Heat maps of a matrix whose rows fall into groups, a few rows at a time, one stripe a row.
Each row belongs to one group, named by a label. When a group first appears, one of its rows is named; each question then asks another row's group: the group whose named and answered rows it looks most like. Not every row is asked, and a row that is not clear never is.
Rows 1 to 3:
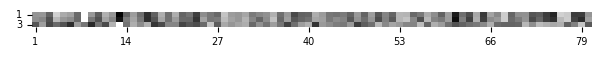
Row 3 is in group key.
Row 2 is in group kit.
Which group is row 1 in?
kit
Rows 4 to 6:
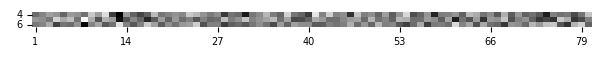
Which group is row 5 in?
kit
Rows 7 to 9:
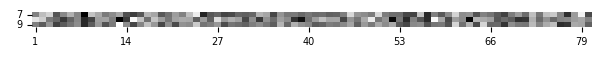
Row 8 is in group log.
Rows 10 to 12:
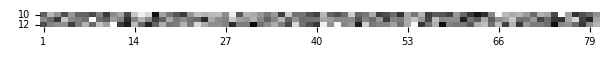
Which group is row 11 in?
kit
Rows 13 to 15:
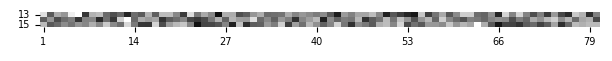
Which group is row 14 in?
key
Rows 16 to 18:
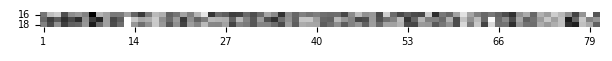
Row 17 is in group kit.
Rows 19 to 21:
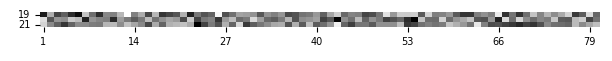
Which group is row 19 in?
key
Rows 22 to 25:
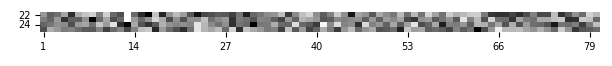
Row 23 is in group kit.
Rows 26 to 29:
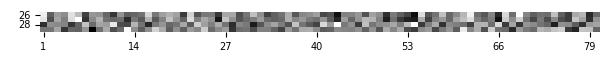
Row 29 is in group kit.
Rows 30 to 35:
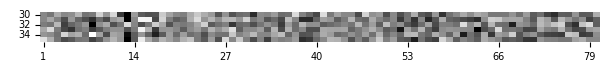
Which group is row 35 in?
log
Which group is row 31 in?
log
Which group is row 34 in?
kit
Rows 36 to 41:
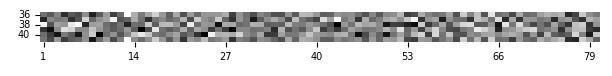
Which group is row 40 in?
kit
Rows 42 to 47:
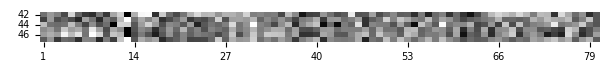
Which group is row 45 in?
kit
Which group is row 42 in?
log
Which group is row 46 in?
kit
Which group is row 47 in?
key
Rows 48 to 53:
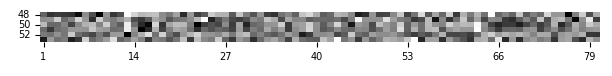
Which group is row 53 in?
key
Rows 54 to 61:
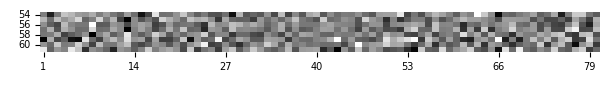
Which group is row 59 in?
key
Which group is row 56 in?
kit
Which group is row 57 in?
kit
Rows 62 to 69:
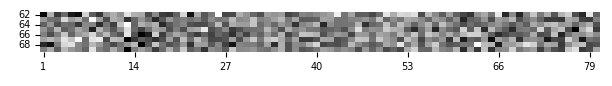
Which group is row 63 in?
kit
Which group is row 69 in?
kit
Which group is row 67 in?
kit
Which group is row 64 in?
key
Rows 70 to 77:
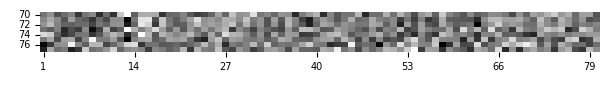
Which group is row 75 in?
kit
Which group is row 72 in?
log
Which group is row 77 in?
key
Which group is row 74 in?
log
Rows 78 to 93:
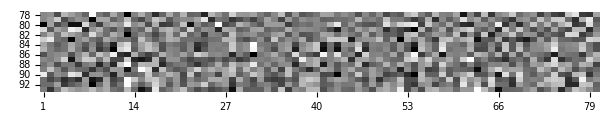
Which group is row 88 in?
key
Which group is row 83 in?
log
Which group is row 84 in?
key
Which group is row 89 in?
log
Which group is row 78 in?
kit
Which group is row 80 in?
key
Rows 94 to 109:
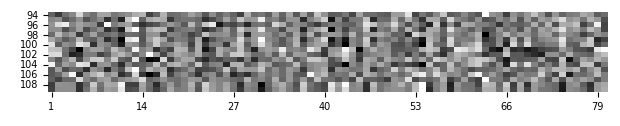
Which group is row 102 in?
log
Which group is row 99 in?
key
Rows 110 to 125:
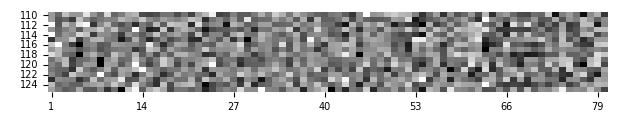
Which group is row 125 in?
key
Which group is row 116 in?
log
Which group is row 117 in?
log
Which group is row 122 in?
kit
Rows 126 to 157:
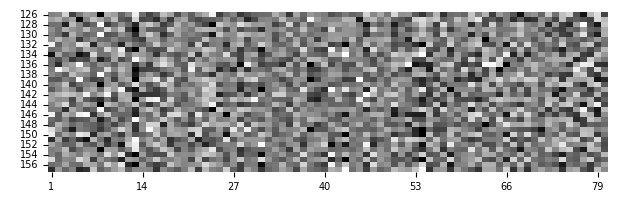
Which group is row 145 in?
kit
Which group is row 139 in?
log
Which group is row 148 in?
log
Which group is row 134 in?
key
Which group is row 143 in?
log
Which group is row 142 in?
kit
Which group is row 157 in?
key
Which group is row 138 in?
kit
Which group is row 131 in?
log
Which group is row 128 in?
kit
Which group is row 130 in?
kit
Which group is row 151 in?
key
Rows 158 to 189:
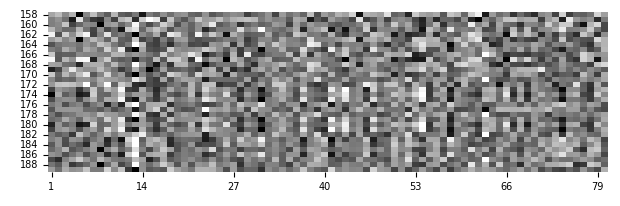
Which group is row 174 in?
key
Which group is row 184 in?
key
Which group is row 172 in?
kit
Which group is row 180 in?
key
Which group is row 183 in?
key
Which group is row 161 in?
key
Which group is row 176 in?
key
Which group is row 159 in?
log
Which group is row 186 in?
key
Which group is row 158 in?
log
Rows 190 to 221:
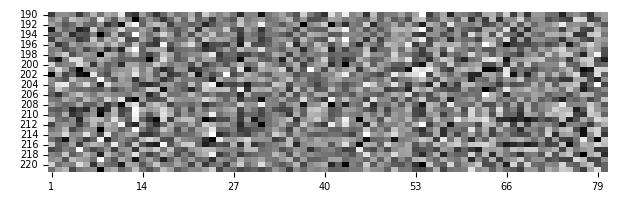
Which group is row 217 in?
log
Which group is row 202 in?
key
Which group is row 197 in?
key
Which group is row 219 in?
kit
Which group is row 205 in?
log
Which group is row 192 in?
key
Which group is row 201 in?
log
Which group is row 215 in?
kit
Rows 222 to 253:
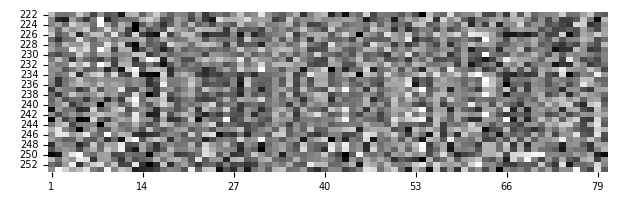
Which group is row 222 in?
key
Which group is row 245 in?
log
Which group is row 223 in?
kit
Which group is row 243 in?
key
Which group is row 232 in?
kit
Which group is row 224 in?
kit
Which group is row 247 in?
key
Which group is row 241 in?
key
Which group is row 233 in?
key
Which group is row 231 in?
log
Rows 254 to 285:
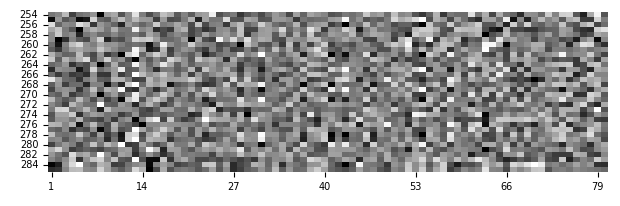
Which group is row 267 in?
log
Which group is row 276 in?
log
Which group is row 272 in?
kit
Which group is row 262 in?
key
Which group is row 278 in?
key
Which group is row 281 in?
log
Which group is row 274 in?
log
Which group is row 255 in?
key
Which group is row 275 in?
log
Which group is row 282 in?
kit
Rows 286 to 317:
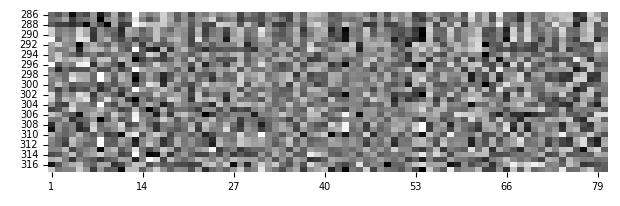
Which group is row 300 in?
log
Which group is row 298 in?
kit
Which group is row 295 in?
kit
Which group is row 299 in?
kit
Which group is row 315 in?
log
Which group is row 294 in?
log
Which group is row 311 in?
kit
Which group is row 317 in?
key
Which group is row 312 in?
kit
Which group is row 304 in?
kit
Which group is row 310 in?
key
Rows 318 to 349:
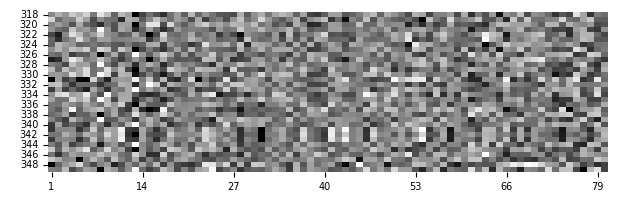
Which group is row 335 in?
kit
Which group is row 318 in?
kit
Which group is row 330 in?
kit
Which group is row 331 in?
key
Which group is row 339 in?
kit
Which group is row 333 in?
key
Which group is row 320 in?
log
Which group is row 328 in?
kit
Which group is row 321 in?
kit
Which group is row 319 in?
key
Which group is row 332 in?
log
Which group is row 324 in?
log
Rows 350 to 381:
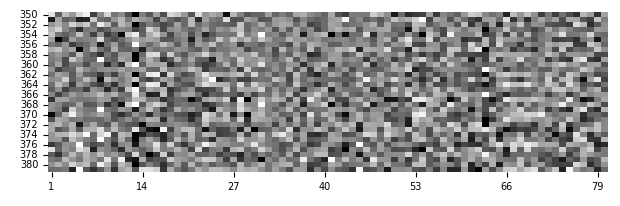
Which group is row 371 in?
log
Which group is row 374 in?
kit
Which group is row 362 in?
log
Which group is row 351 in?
key
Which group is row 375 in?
kit
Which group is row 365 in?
key
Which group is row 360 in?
key
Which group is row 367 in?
log
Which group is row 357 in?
log
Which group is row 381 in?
log
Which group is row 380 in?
kit
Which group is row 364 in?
log
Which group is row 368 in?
key
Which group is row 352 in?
kit
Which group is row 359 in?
kit
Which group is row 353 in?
log
